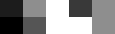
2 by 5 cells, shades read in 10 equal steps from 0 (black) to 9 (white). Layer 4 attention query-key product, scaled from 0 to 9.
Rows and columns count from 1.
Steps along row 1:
up up down up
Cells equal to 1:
1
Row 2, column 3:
9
